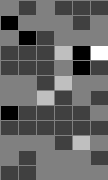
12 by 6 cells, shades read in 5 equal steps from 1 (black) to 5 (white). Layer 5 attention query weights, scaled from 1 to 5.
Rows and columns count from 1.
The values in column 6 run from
2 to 5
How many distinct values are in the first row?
2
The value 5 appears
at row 4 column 6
